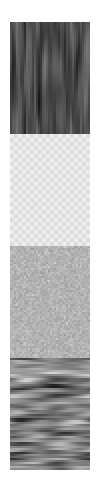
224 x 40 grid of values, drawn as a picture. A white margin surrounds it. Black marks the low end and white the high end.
It is made of 4 by 1 panels. Panel 1,1: low, streaked downward. Panel 2,1: very high, checkered, faint in contrast. Panel 3,1: high, fine-grained, faint in contrast. Panel 4,1: middling, streaked across, strong in contrast.
